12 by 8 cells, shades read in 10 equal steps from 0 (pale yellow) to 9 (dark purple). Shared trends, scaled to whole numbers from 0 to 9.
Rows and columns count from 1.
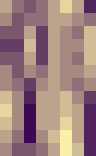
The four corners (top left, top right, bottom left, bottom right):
3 8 4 8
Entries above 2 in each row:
7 8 7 6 7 8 8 6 6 6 6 6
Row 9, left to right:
1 4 9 3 3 2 3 8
